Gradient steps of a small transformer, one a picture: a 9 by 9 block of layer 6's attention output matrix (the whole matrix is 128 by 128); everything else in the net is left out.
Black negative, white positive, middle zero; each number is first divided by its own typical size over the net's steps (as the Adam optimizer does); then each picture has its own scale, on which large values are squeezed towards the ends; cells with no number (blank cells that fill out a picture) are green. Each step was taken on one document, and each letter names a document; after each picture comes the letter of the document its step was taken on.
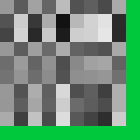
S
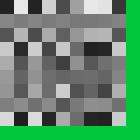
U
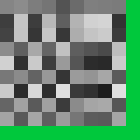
U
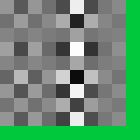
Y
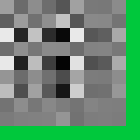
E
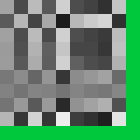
S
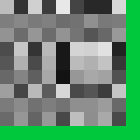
S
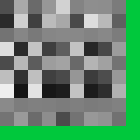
U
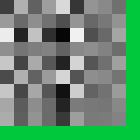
E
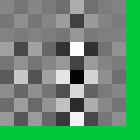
Y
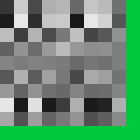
U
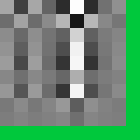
Y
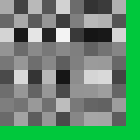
S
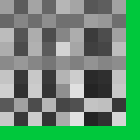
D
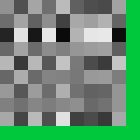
S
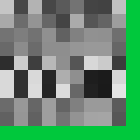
D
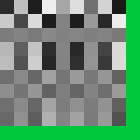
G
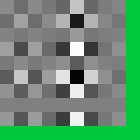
Y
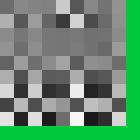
D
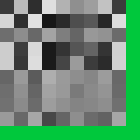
G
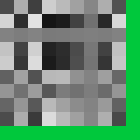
G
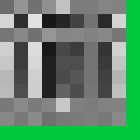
G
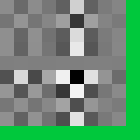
Y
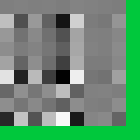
E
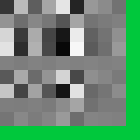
E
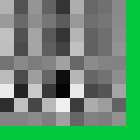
E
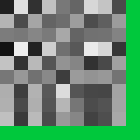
S
